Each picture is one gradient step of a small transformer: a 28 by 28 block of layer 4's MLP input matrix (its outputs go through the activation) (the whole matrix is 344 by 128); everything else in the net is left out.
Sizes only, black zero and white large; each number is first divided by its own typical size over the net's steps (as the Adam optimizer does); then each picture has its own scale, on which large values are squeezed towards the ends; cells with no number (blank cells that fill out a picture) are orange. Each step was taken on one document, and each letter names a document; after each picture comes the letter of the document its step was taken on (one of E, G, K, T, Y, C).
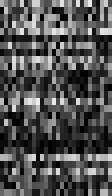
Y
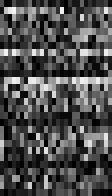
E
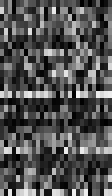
E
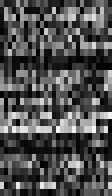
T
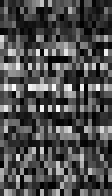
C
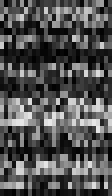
T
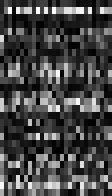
C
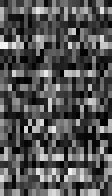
C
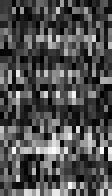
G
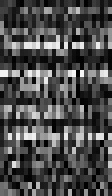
C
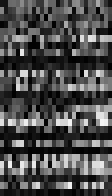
T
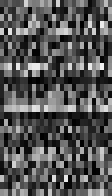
Y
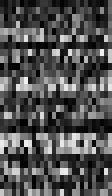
E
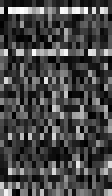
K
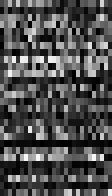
Y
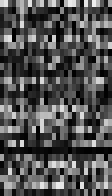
T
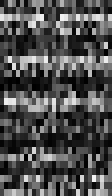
Y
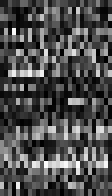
G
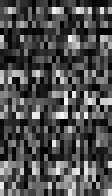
K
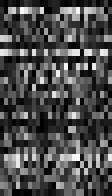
K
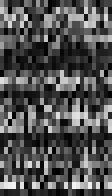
T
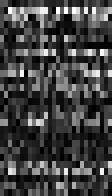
K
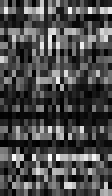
C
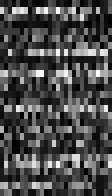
K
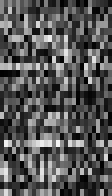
C
